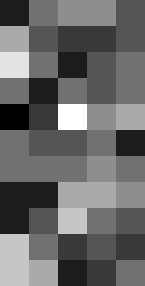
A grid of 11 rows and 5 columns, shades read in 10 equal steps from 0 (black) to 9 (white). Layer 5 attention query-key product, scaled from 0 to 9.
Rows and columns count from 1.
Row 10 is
7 4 2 3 2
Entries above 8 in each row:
0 0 0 0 1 0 0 0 0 0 0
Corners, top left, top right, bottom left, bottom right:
1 3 7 4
